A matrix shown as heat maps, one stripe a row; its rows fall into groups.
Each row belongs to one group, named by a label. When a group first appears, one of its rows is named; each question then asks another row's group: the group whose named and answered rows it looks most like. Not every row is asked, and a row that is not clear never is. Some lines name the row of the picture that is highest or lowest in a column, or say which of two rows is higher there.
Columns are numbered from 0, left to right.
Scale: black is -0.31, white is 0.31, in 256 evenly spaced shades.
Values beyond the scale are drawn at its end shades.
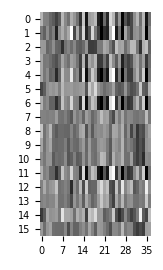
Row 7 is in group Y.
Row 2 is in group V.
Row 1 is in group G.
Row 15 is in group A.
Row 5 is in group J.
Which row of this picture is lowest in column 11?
1
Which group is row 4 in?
G
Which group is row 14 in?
J
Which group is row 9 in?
A
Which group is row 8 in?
A
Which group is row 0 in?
G
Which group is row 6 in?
G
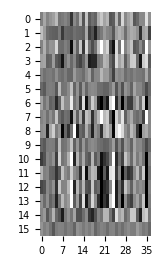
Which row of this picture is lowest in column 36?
1
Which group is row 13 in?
G
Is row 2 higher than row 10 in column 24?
No
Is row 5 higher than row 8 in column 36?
No
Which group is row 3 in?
V
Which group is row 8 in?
V
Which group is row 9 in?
G
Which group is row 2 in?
Y
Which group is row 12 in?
G
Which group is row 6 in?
G
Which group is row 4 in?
Y
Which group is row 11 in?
G
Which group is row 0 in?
Y
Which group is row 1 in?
V
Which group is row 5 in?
G
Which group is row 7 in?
Y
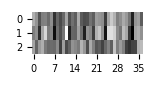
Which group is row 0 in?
V
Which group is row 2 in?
A
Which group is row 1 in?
V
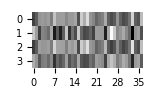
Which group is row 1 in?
V
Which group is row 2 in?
J
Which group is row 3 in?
V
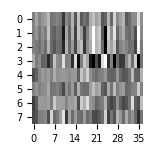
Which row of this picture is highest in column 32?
3
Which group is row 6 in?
J
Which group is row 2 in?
Y
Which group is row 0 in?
Y
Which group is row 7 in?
G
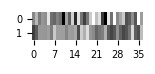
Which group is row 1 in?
J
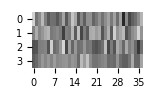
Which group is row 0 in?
A
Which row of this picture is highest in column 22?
1
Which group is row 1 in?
Y
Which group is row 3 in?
J
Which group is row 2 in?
G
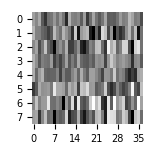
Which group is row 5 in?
J
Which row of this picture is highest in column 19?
6
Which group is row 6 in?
Y
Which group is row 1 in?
G
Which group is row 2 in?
V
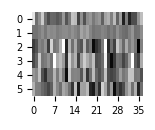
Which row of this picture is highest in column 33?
3
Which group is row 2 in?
G
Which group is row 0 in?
A
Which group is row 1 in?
J
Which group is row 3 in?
J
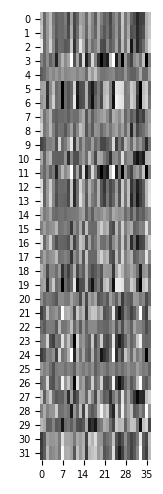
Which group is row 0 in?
A
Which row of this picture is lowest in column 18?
29
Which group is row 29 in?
V
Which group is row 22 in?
G
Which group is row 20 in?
G
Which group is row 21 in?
J
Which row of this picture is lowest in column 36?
29
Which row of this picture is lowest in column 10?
28
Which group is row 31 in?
J
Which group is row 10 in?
A
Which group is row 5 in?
V
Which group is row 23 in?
J
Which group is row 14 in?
A
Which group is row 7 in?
A
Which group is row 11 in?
G
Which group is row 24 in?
G
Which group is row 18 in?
V
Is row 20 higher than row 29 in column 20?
No
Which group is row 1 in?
A
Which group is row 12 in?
A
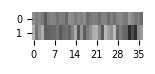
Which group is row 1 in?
A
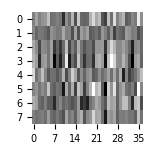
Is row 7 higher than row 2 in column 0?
No
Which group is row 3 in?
V
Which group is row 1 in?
G
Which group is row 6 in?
V
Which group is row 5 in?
Y
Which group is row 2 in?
V
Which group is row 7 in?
Y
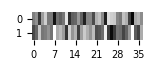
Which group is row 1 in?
J
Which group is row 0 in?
V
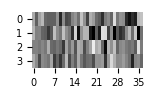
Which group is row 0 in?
A
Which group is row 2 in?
Y
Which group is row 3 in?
V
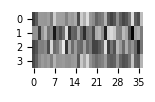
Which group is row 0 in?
J
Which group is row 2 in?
G
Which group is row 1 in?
V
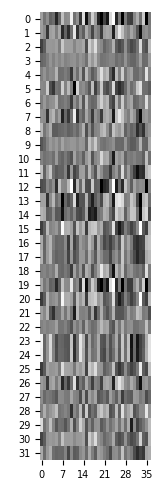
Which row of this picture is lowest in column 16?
14
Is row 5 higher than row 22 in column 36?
No
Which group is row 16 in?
A
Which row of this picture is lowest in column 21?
12
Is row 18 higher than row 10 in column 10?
No
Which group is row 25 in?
J
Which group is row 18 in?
Y
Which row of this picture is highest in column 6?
12
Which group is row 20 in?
J
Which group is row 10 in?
Y
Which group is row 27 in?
G
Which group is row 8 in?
A
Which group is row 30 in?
J
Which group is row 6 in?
Y
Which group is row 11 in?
A
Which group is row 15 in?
J
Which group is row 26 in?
V
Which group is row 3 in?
J
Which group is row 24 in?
A
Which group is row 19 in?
G
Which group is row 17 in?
A
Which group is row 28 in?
Y
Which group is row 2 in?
J
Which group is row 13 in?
V
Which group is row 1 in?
V
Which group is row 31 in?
A
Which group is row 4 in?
Y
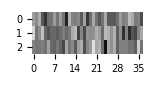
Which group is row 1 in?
A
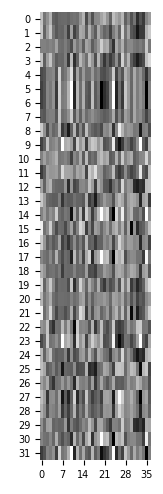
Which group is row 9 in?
J
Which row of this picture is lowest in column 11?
22
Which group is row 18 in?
V
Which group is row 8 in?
V
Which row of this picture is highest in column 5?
14
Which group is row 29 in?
A
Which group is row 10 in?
Y
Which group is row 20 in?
A
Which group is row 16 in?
V
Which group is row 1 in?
A
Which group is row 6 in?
G
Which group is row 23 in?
J
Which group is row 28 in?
V
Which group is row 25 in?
V
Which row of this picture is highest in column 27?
14
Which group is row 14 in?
Y
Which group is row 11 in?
J
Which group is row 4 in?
G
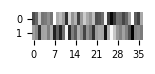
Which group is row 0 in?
J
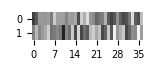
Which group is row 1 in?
Y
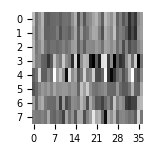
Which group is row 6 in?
A
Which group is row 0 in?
A
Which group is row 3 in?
G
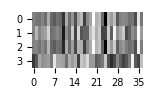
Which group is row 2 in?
Y
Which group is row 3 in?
J
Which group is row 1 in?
Y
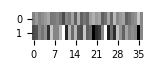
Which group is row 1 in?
G
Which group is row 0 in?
Y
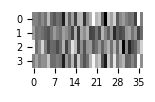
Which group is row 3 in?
Y
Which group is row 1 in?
G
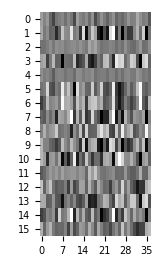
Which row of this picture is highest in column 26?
10
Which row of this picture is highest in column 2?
5
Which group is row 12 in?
A
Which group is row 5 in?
J
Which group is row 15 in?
A
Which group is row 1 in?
G
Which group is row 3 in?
V
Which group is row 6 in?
J
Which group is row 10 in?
V
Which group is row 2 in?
J
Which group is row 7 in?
G
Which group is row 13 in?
V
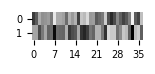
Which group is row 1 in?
V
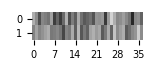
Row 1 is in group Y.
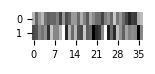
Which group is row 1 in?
G
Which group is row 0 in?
A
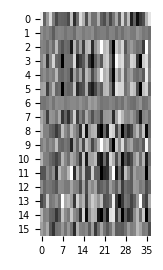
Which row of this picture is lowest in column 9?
7
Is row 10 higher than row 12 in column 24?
Yes
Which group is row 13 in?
J
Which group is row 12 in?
G
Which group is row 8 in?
G
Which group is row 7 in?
V
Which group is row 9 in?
Y
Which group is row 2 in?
Y
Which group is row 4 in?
Y
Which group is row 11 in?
G
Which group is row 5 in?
V
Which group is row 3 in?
V
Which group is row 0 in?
A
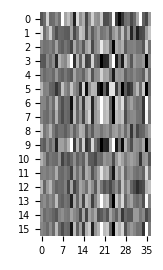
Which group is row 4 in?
Y
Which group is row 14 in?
G
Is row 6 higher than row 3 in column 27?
Yes
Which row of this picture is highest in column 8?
0
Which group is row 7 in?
Y
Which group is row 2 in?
Y
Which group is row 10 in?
V
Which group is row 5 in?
G
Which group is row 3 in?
G
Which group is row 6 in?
Y
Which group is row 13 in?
Y
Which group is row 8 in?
A
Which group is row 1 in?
A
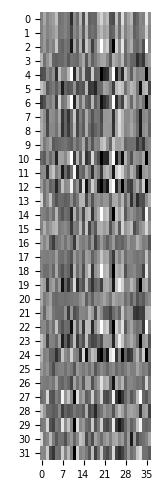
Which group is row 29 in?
J
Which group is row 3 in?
A
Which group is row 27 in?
J
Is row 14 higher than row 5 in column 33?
Yes
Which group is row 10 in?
G
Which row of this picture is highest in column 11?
11
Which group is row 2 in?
Y
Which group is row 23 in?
V
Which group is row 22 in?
Y
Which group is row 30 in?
A
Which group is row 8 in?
V
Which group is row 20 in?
A
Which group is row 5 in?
V
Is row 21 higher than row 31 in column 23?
No
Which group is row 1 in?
Y
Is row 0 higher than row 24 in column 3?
Yes
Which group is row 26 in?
Y
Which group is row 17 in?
Y
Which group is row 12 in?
G
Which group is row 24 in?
G
